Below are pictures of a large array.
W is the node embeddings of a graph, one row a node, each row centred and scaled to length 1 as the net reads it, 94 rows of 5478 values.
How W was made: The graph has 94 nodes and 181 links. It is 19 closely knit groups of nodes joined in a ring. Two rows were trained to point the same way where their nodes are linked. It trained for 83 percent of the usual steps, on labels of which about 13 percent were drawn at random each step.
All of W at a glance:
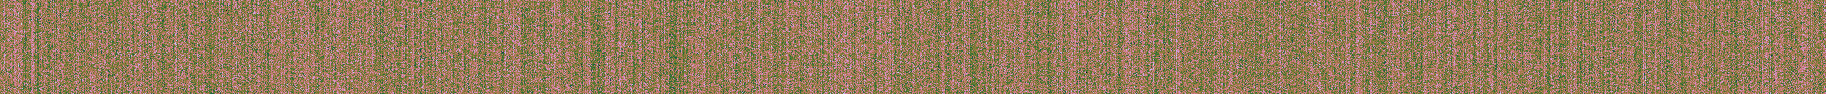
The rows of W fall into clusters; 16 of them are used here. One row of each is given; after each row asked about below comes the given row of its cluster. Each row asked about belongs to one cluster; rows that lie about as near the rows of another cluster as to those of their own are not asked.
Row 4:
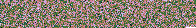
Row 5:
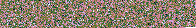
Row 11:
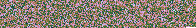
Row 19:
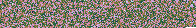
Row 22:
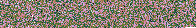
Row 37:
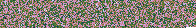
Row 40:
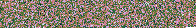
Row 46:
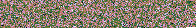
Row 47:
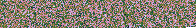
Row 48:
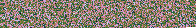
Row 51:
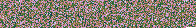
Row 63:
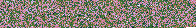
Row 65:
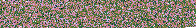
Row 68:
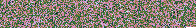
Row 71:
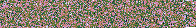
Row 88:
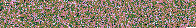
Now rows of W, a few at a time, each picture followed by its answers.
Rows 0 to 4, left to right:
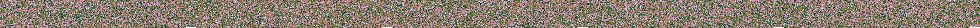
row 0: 65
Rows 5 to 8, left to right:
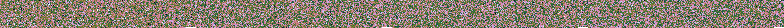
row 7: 47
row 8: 19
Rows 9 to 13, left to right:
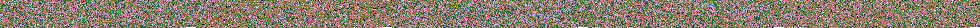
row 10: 88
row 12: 48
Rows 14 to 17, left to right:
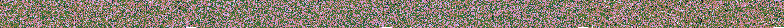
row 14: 5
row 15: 40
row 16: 51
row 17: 71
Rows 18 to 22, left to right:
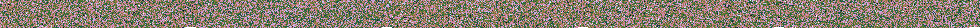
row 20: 88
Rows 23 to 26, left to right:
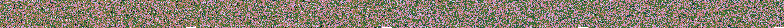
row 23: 47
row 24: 4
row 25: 48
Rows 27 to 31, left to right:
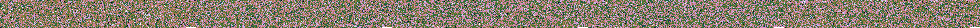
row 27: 88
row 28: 37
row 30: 4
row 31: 51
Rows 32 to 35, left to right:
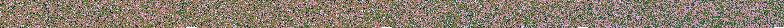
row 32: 11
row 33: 11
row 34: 68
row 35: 48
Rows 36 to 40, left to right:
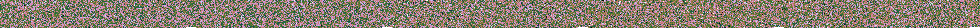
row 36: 46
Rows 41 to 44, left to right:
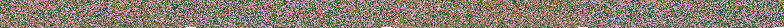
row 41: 46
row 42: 68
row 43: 63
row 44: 65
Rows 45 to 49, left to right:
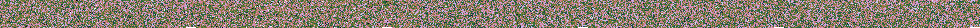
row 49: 5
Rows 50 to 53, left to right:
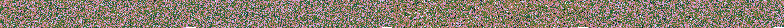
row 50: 40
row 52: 71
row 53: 19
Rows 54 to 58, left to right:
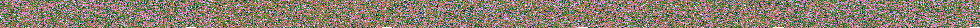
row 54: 22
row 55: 88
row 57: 63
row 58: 22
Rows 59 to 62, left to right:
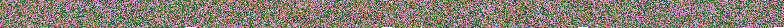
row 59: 65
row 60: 19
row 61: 47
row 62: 48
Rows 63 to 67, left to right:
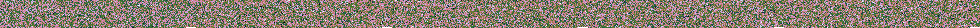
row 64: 37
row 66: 5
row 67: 37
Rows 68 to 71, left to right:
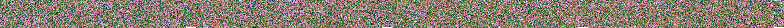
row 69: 48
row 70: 40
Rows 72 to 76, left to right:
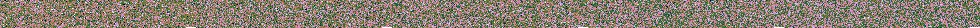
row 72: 51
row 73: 68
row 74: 46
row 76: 65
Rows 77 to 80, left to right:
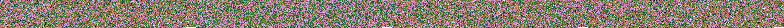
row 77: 63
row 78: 68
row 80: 46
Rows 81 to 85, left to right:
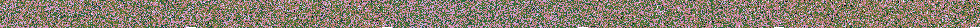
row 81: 63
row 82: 5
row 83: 51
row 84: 47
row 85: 11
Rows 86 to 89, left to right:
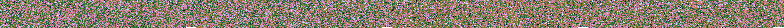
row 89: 19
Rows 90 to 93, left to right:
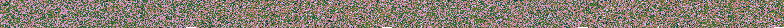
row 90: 46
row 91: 51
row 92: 40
